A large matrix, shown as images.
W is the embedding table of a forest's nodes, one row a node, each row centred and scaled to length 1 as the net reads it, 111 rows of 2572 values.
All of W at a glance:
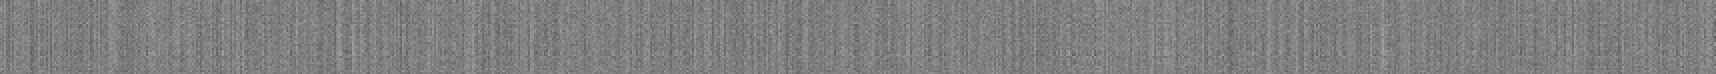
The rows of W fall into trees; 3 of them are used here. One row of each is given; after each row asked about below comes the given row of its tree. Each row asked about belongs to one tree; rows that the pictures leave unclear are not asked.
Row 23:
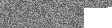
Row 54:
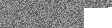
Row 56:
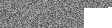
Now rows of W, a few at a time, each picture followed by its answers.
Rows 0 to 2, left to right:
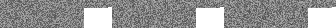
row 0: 54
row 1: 23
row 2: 23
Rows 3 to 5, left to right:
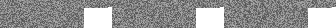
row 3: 56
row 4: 54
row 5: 23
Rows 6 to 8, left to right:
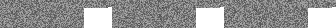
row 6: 54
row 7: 54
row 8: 23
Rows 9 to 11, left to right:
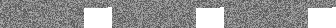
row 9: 23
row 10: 56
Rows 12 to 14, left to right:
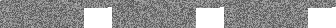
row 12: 54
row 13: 23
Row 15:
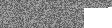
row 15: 54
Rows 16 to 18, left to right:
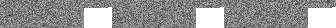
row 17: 56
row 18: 54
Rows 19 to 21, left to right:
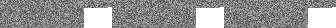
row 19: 23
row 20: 54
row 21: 56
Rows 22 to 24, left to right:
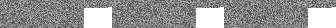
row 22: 56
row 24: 23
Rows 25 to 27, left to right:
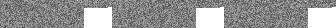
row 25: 23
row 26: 54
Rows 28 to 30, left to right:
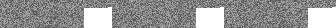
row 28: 54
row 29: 56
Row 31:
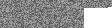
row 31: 54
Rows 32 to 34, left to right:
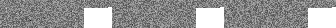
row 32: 56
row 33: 56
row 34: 23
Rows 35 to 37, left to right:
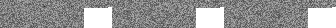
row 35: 56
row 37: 54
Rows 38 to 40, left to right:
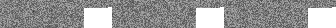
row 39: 23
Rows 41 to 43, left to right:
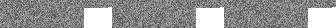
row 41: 54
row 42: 56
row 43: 54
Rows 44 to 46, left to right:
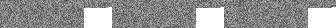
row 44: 23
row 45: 56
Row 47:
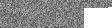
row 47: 56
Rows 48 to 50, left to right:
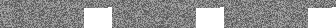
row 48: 54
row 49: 54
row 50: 56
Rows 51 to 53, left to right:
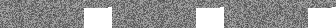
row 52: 54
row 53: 23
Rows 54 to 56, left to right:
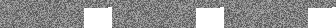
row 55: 54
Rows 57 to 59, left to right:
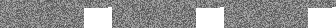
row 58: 23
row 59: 54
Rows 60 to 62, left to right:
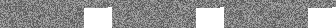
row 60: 23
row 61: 54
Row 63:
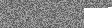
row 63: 54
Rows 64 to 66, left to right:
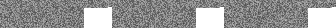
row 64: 23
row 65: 23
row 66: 23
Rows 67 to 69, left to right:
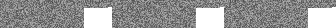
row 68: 23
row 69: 54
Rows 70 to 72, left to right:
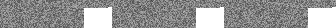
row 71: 23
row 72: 54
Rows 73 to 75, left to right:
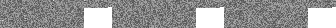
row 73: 23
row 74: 23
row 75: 54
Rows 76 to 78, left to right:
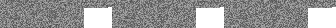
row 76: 54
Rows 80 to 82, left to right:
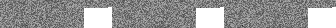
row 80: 54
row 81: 54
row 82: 54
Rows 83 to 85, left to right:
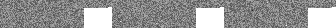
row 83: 54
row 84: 56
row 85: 23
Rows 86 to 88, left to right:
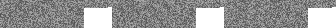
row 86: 23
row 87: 23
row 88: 54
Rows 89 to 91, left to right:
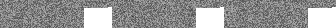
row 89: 54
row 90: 23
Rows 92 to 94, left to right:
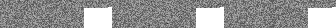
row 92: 54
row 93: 56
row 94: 54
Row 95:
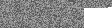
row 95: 54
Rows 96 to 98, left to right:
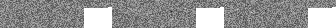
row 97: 56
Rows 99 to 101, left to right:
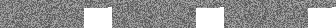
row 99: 54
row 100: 23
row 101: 23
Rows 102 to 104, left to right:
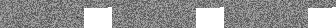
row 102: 54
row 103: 54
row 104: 56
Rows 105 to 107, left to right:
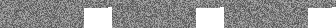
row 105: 54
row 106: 23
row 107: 23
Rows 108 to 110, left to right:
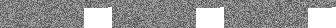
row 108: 54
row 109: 56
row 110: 23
